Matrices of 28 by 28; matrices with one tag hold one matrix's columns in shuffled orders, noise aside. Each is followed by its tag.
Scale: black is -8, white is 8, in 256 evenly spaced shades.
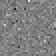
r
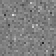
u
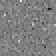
r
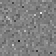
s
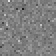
r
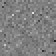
s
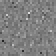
s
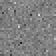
u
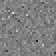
s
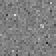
u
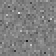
s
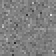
u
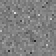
s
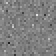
u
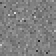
s
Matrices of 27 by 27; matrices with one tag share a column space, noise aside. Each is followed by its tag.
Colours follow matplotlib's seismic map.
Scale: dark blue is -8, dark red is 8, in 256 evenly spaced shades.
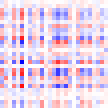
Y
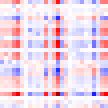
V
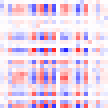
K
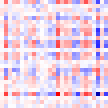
V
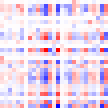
K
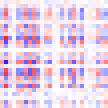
Y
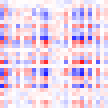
Y
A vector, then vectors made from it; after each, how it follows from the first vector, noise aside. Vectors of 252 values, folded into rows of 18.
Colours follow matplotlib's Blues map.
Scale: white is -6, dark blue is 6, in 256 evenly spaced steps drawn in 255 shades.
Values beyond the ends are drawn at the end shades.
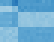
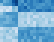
scaled up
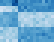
scaled up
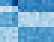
scaled up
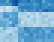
scaled up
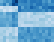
scaled up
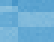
shrunk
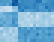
scaled up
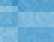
shrunk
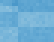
shrunk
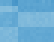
shrunk
